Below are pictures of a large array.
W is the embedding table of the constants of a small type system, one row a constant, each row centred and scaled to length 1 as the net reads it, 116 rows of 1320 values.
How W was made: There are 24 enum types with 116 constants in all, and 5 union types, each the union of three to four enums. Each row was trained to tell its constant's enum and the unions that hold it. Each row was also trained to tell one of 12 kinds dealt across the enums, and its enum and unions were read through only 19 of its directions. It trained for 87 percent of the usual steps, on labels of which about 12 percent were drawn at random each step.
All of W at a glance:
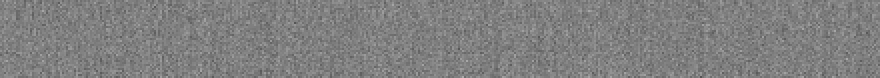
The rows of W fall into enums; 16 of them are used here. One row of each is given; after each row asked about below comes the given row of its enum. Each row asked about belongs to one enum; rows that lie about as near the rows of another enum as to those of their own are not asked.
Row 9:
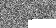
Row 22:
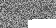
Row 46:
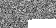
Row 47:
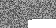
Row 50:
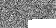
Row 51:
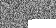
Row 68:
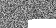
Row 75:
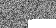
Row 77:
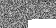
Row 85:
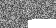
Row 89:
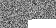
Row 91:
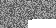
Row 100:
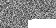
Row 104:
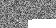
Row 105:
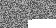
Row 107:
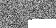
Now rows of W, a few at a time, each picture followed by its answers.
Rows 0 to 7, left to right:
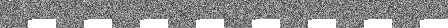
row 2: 77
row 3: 47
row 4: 75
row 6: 77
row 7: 91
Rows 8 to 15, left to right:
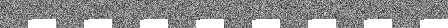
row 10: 89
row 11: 47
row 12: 100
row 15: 50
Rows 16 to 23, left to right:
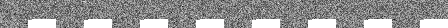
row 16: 85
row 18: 89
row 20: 68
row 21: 89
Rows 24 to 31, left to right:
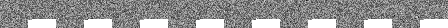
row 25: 89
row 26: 107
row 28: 107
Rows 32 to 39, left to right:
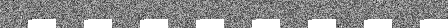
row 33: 104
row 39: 85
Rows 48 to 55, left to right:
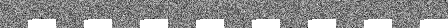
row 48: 105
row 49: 47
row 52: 107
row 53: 22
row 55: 104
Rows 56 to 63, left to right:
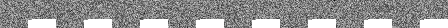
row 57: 107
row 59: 47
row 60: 100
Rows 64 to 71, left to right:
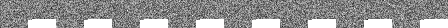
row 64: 51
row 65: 85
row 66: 100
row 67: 91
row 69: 100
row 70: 105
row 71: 47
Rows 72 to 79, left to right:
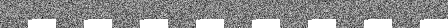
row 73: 100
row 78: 51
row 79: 46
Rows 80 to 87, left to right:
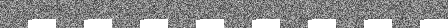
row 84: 91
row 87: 105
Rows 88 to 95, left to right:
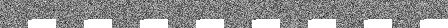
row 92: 107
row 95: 51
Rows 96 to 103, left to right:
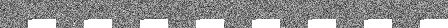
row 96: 89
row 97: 91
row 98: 104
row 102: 105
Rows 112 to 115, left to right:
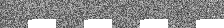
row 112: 75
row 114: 91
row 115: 50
